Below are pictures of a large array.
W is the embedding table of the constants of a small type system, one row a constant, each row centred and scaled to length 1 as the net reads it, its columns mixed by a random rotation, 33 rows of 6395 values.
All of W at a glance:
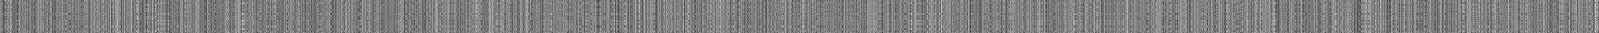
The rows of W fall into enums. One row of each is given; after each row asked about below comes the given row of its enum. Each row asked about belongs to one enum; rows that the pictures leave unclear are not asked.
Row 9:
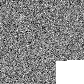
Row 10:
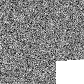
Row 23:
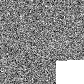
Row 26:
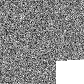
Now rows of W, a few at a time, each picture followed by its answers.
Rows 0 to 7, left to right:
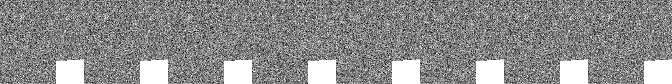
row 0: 26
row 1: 26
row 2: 9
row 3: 23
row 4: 10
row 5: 10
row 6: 26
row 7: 26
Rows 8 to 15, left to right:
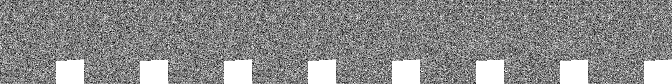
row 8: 10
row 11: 10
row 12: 26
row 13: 23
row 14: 23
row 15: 26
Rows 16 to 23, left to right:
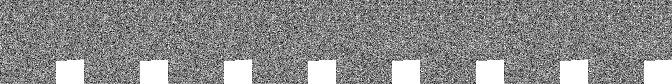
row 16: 10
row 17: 9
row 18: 10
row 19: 9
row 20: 23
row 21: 23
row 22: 10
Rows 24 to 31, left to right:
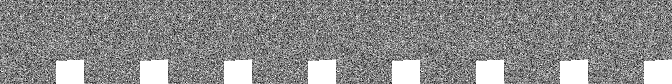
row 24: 23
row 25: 26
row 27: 26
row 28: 23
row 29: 23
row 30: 10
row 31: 10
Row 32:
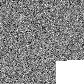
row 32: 9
